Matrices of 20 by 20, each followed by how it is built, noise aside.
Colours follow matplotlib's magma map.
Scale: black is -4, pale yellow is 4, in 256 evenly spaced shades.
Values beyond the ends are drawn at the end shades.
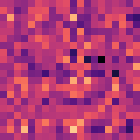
low rank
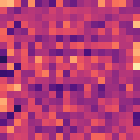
low rank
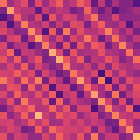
Toeplitz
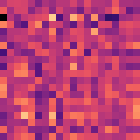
low rank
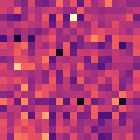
low rank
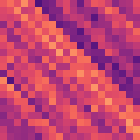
Toeplitz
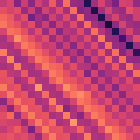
Toeplitz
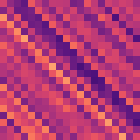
Toeplitz
